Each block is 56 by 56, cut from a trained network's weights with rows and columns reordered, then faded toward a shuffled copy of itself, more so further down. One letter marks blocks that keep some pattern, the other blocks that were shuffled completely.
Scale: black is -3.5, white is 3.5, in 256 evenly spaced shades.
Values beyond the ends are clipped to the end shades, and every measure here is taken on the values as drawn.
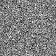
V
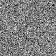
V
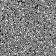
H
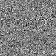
V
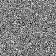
V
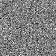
V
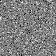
H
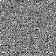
V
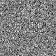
V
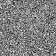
H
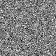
H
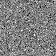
H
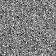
H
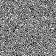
H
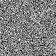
H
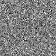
V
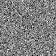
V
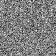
V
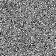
H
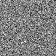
V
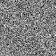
V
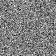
H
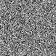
H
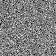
H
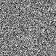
H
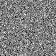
H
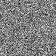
H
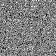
H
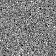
H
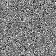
H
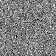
H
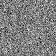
H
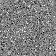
H
